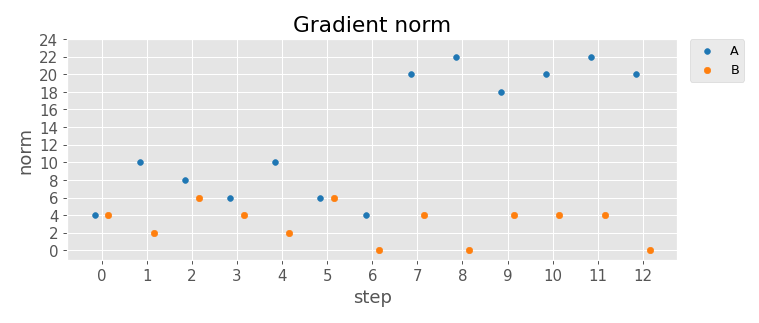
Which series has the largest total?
A
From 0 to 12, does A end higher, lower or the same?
higher
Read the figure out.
Title: Gradient norm
x-axis: step, ticks 0 1 2 3 4 5 6 7 8 9 10 11 12
y-axis: norm, ticks 0 2 4 6 8 10 12 14 16 18 20 22 24
Legend: A, B
Values:
A: 4 10 8 6 10 6 4 20 22 18 20 22 20
B: 4 2 6 4 2 6 0 4 0 4 4 4 0
